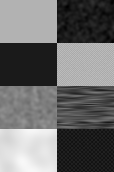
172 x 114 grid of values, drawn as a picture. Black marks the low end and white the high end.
It is made of 4 by 2 panels. Panel 1,1: high, flat. Panel 1,2: very low, blotchy, faint in contrast. Panel 2,1: very low, flat. Panel 2,2: high, checkered, faint in contrast. Panel 3,1: middling, blotchy, faint in contrast. Panel 3,2: low, streaked across. Panel 4,1: very high, smooth, faint in contrast. Panel 4,2: very low, checkered, faint in contrast.
